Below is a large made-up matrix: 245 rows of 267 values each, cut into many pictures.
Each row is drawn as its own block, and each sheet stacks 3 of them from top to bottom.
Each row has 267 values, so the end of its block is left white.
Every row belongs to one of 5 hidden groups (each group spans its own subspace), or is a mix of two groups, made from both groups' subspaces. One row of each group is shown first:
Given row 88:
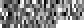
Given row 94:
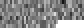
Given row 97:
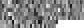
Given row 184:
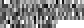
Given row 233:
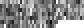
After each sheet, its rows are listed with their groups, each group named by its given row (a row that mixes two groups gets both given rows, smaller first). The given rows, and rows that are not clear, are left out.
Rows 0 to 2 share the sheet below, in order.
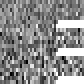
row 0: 233
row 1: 233
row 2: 94
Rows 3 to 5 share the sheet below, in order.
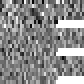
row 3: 88 and 97
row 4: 97
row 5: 94
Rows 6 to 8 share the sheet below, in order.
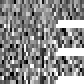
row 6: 88
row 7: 94
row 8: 94
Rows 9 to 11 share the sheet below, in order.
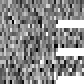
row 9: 97 and 184
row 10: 88 and 94
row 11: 88
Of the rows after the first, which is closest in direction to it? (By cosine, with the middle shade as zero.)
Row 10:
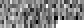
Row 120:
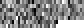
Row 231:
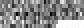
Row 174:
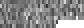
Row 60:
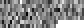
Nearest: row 231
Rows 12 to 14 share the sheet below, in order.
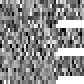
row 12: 233
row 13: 94 and 97
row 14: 88
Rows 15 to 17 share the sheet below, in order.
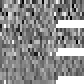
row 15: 88
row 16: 233
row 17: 88
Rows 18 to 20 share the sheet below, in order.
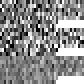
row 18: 97 and 233
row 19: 94
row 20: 88
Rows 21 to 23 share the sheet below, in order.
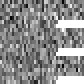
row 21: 94
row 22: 94
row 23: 233
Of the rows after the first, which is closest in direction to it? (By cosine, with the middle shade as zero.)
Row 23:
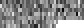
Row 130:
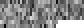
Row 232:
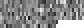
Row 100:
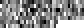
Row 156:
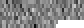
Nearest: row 156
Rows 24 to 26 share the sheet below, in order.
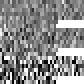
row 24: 88 and 94
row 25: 184
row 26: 184
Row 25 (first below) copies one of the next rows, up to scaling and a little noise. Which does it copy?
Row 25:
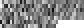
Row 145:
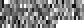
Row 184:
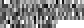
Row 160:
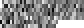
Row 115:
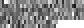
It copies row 160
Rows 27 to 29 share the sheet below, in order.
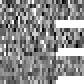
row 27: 97
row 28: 88
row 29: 233
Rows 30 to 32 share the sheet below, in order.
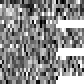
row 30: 233
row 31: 94
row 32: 94
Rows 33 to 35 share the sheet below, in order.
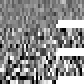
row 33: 94
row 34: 94
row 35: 184
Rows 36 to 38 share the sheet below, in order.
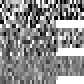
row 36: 94
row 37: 88
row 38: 97
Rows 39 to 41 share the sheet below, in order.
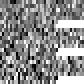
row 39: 88 and 97
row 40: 94
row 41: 97
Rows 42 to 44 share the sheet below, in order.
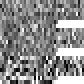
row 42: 233
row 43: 88
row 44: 184
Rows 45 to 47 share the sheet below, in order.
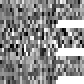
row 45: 233
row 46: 94
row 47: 233
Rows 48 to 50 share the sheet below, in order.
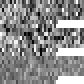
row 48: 233
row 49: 184 and 233
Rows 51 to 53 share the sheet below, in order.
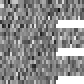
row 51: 97 and 184
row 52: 88
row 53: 97
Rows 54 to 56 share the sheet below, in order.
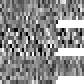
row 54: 94
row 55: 94 and 97
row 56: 184
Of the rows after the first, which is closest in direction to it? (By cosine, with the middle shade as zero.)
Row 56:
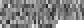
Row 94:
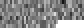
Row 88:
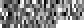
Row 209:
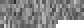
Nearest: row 88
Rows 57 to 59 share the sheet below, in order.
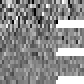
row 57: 97
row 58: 233
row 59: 94
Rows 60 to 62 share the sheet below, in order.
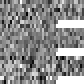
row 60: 97 and 184
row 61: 94
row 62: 233
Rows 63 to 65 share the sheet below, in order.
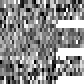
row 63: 88
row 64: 233
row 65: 233
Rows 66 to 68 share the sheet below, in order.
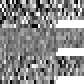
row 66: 233
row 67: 88
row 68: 88 and 97
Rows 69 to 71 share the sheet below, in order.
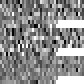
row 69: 233
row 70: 94 and 97
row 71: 233
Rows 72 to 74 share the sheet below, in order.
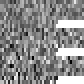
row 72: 88
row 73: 94
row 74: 97 and 233
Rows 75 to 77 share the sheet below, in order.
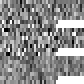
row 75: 97 and 184
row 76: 184
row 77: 97 and 233
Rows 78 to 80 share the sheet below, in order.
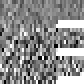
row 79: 94 and 184
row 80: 88 and 233
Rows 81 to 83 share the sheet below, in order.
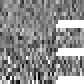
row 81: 88
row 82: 233
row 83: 97 and 184
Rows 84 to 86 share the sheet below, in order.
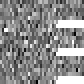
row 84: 233
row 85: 184
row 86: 233
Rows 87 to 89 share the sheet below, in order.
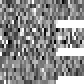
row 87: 97
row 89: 88
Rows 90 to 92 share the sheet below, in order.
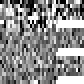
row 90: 233
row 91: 88 and 233
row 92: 233
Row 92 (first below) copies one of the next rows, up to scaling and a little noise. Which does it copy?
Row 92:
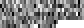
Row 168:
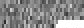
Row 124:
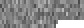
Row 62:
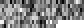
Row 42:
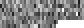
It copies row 42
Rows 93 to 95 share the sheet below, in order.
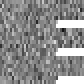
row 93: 94
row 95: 97
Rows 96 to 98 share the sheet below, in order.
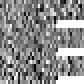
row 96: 88 and 94
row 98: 97
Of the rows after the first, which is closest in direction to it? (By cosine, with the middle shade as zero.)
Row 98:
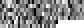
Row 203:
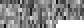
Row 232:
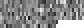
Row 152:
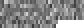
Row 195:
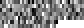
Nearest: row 195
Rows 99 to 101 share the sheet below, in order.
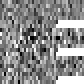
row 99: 97
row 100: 97 and 233
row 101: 88 and 97
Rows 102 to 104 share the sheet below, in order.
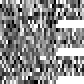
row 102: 233
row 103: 88
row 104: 233
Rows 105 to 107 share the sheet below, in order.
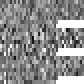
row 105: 233
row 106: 88 and 94
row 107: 88
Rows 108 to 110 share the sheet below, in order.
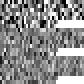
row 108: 94
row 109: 233
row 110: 184
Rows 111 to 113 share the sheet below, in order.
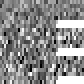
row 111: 94 and 184
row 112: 88
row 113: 88 and 233
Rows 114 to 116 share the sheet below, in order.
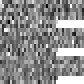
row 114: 97 and 184
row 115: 184
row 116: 88 and 233
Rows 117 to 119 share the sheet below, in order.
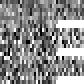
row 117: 233
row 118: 88
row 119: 184
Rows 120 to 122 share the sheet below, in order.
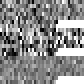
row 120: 97
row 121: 233
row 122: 97 and 184
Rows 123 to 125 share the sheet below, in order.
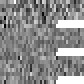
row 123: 88
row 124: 233
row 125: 233
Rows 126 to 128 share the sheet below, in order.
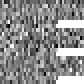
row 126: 184
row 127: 94
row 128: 88 and 94
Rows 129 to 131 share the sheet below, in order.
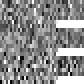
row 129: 97
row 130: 233
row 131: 88 and 97
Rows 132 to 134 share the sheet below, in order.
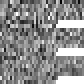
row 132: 184
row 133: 94 and 233
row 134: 88 and 184
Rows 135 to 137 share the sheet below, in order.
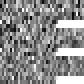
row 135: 184 and 233
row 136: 88 and 184
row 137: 97
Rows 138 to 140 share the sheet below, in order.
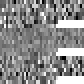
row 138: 88
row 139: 233
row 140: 94
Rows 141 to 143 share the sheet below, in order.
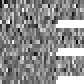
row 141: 184
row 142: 233
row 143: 88
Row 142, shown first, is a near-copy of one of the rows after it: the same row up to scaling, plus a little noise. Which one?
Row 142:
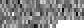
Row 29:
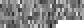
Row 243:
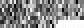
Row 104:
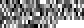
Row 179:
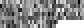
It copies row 104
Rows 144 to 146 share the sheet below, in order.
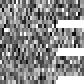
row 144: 233
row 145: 184
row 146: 94 and 233
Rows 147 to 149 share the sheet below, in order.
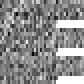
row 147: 94 and 184
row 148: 184 and 233
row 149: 233
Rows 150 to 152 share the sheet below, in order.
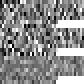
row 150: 184 and 233
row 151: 97
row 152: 184
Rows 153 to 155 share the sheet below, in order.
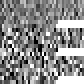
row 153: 184 and 233
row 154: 97
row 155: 94
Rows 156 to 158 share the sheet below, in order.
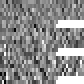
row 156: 97 and 233
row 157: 88
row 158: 88 and 184
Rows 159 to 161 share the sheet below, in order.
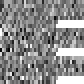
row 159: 88 and 184
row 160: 184
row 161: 97 and 184
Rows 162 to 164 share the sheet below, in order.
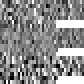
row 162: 97
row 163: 88
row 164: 94 and 97
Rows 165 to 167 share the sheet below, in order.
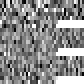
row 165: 233
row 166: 88
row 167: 94 and 233
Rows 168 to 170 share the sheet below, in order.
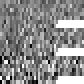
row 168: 233
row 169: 88 and 233
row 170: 184
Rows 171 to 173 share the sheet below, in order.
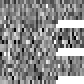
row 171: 88 and 184
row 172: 88
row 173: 97
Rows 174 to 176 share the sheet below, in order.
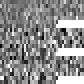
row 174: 88 and 94
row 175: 94
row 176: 94 and 233
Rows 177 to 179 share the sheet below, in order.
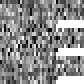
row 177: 233
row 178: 97 and 184
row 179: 233
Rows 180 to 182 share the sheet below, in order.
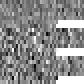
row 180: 233
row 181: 97
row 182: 97
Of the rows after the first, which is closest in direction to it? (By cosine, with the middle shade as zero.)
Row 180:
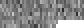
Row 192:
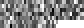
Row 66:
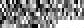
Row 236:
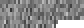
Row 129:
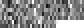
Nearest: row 66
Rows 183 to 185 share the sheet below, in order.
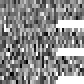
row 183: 88
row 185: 94
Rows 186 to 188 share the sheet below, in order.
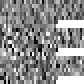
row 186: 88
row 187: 97
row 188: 88 and 97
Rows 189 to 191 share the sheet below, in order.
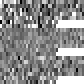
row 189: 88 and 184
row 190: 94
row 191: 94 and 233
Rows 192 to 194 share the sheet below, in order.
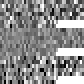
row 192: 88 and 94
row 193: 94
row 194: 88
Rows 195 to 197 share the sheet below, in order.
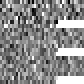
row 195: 88 and 97
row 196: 94
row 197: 97
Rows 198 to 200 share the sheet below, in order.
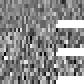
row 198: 94
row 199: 233
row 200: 94 and 184
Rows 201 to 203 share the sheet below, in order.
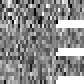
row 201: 97
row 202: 97
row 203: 233
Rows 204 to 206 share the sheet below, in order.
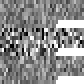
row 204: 88 and 184
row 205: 94
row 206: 88
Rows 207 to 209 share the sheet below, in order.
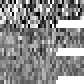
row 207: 233
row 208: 233
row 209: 88
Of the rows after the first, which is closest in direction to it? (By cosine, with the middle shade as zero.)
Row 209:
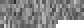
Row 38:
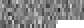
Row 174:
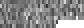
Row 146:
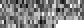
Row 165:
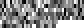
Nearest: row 174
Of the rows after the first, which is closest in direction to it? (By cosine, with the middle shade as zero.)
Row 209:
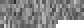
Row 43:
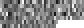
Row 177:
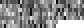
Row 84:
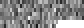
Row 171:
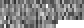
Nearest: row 171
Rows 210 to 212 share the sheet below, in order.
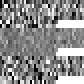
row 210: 184
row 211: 88
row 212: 97
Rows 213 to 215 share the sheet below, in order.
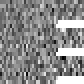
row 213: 88
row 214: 94
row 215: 94
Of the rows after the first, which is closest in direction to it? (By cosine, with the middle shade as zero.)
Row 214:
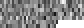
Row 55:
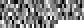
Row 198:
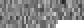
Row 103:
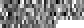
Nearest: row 103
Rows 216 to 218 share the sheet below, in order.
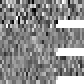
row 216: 97
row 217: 88 and 97
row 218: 94
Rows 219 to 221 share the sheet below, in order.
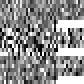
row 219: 97 and 233
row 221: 88
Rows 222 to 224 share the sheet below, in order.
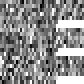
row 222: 88 and 233
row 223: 233
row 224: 97 and 184
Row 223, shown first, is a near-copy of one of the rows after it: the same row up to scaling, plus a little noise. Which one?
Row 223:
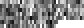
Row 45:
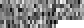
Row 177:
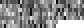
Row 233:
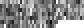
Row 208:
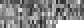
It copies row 233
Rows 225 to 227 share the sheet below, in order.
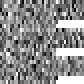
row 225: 88
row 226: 94 and 184
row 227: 97
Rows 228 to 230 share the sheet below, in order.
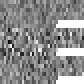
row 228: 88
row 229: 97
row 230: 94 and 233
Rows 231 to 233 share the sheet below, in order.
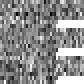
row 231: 94 and 184
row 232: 94 and 233
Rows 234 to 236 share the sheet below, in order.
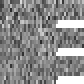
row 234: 184
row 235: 88 and 233
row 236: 233
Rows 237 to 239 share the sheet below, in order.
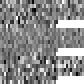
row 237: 97
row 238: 97 and 233
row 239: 88
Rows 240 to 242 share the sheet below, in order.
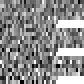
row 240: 88 and 184
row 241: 97 and 184
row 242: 97 and 233
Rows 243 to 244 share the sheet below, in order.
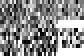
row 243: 233
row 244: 88
